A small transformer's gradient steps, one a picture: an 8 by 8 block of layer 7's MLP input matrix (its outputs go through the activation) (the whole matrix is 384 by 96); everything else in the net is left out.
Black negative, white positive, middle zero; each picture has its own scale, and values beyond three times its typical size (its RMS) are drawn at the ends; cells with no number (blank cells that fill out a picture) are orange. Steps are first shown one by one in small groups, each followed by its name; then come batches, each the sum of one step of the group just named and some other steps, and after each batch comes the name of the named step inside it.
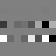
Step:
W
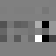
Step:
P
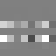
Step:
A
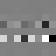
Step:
W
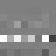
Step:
W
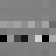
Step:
P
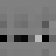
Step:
P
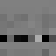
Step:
P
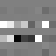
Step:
A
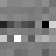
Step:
P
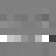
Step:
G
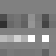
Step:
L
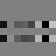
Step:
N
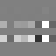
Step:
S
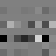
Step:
N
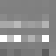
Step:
N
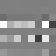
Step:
S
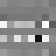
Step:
S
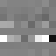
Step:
G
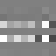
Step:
S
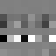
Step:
L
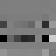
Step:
N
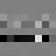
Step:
N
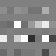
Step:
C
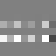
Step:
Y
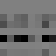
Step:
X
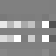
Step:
Y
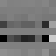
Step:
X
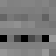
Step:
X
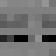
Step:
X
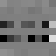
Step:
C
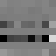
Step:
C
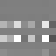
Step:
Y
